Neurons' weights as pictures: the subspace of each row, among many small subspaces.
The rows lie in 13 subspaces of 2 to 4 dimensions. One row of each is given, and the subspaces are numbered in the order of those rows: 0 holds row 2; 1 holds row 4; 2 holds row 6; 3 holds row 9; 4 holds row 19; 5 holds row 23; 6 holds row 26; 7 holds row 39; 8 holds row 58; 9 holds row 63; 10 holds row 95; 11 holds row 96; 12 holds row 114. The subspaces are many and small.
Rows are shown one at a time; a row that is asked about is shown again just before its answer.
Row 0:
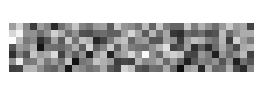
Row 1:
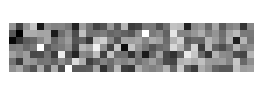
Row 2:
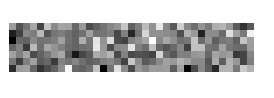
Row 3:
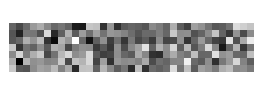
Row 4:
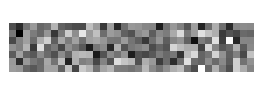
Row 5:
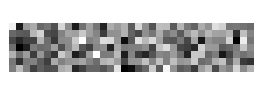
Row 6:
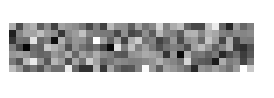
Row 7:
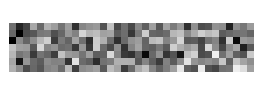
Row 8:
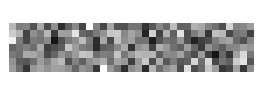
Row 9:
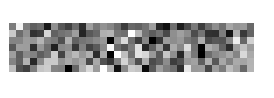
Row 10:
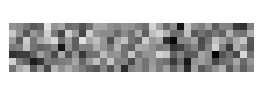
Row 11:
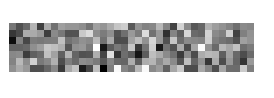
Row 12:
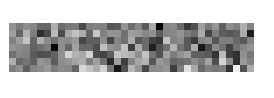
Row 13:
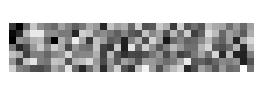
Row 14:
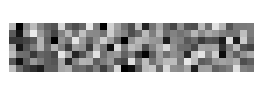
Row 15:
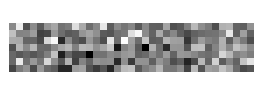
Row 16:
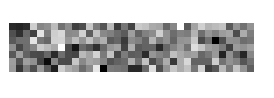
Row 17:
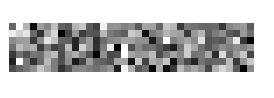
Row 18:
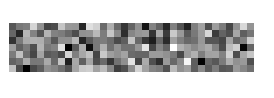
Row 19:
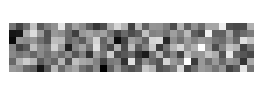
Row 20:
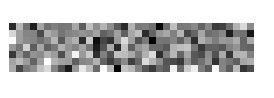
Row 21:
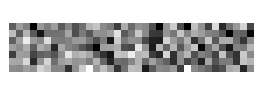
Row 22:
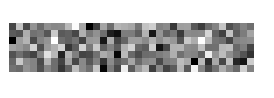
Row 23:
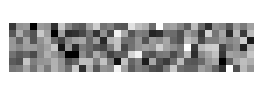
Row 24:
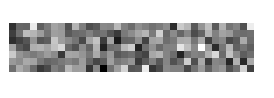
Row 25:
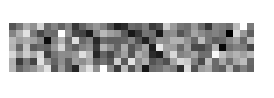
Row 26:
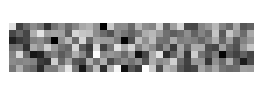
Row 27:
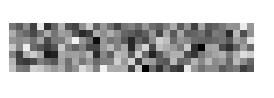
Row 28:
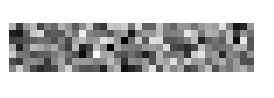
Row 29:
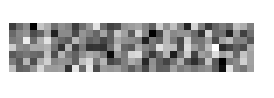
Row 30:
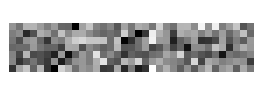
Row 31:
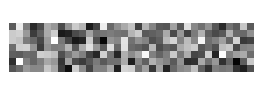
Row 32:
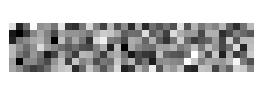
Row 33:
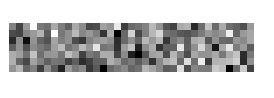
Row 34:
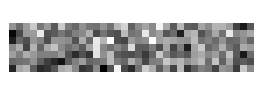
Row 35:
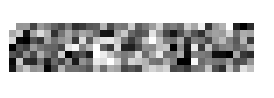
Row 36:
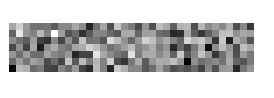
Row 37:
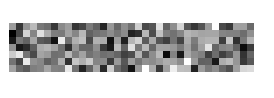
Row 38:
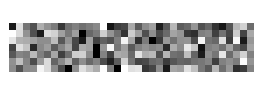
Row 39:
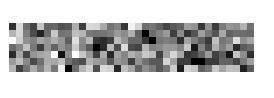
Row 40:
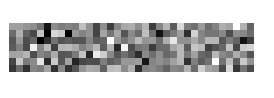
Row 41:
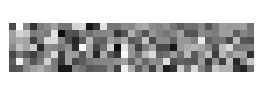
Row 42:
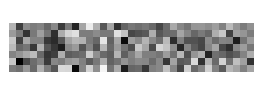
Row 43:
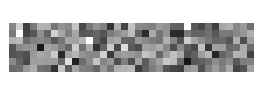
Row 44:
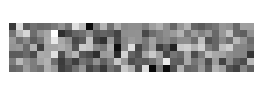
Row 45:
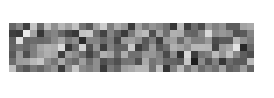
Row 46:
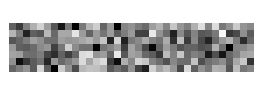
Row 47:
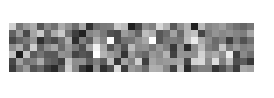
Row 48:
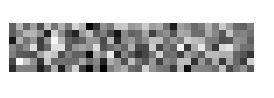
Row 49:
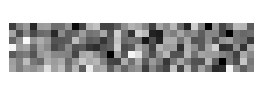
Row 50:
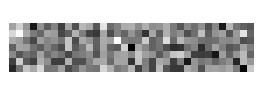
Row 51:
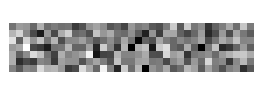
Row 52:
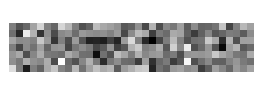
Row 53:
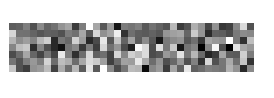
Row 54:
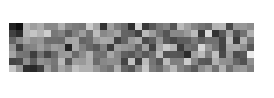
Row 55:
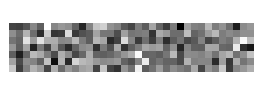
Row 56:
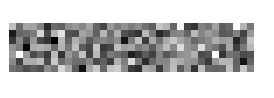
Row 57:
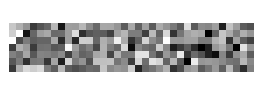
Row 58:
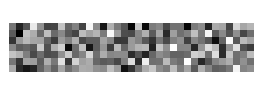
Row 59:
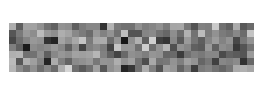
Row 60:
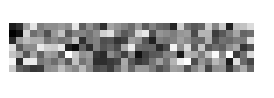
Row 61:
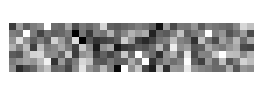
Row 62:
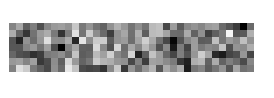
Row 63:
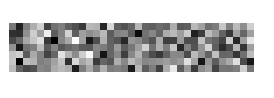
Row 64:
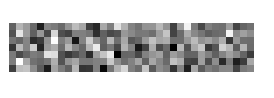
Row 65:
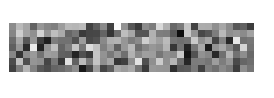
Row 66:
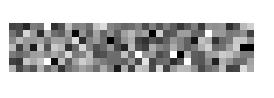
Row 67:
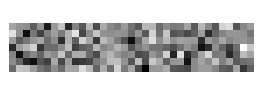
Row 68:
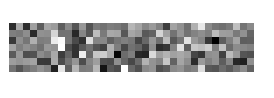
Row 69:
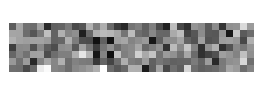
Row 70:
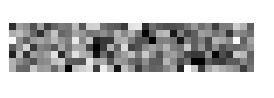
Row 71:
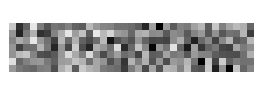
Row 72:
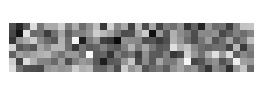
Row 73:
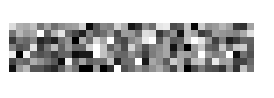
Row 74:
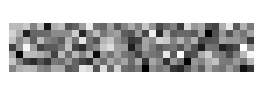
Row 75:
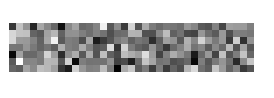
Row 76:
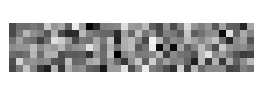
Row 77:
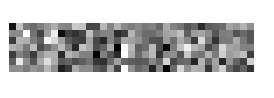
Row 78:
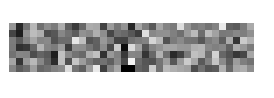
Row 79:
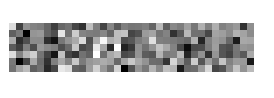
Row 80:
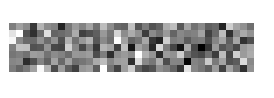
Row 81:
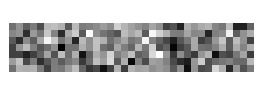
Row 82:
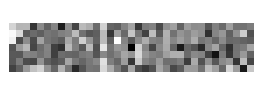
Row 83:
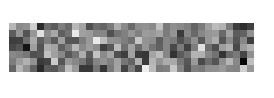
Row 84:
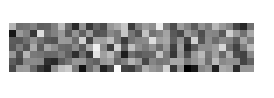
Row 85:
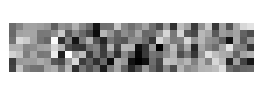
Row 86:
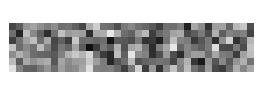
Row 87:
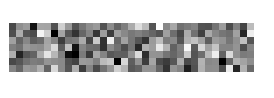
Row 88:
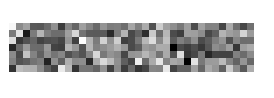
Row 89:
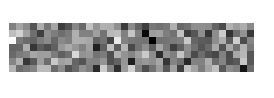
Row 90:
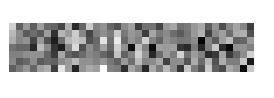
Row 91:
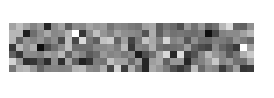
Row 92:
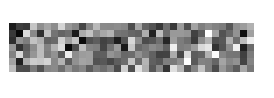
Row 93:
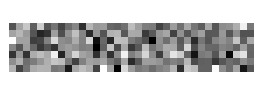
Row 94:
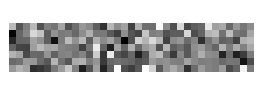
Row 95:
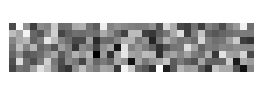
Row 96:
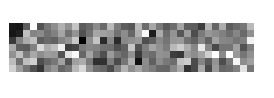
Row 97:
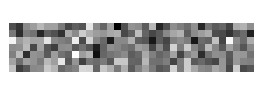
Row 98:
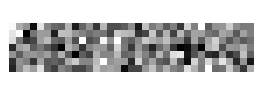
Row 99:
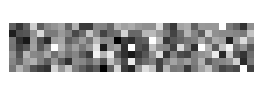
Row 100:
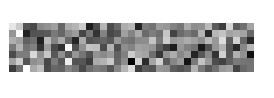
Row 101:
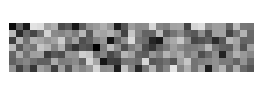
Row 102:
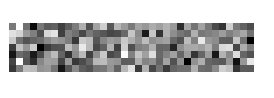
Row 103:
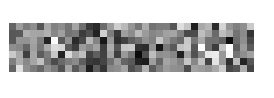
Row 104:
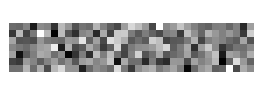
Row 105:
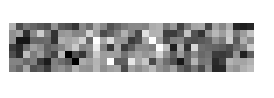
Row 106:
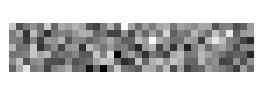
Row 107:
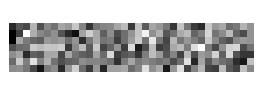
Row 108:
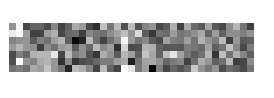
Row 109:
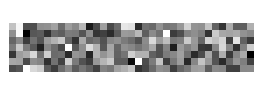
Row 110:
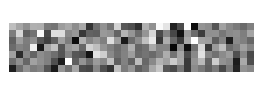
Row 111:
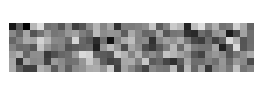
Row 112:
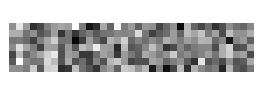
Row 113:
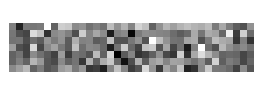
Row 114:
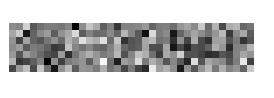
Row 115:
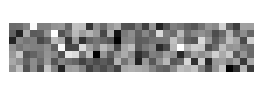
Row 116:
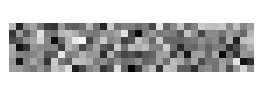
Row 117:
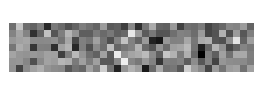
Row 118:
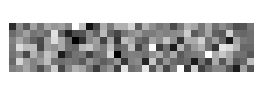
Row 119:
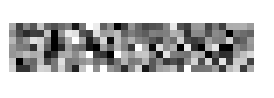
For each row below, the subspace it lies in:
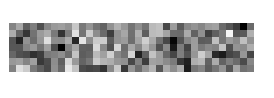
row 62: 6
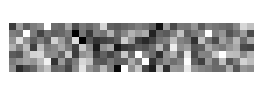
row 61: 6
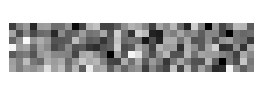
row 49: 5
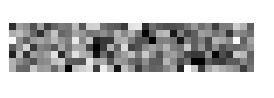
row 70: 7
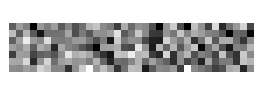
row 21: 5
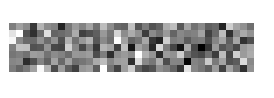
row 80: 4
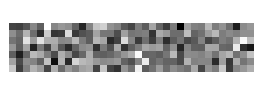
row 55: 6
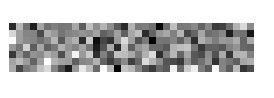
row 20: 0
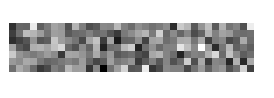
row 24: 11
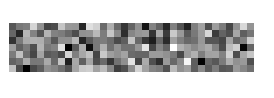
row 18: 8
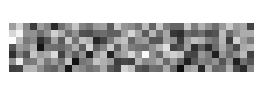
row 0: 1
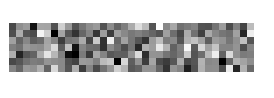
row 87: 5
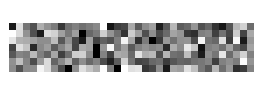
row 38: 8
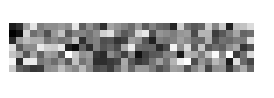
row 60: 11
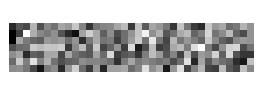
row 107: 9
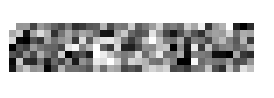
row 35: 11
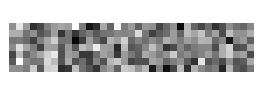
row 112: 12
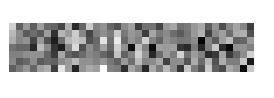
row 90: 10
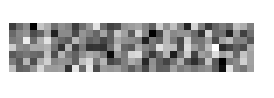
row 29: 5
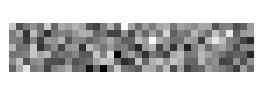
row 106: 3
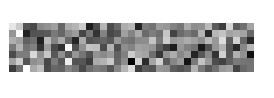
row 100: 3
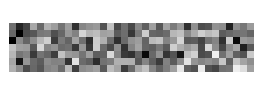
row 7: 1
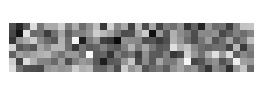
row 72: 11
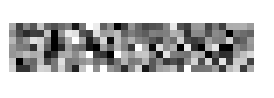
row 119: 4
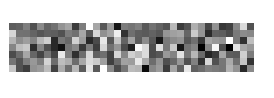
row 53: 11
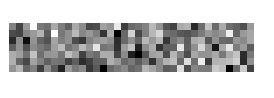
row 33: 5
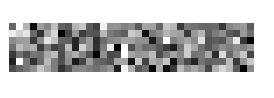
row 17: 10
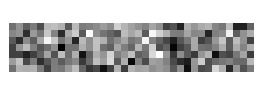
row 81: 6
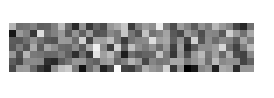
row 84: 0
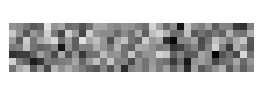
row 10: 6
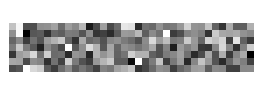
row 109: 3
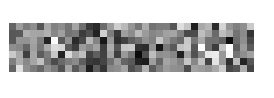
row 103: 11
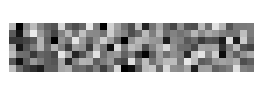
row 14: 8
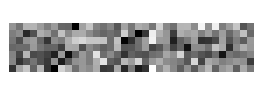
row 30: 12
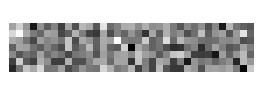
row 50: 10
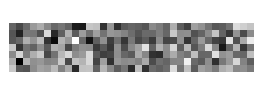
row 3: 9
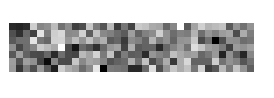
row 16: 12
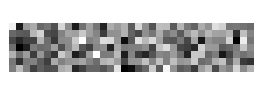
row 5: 8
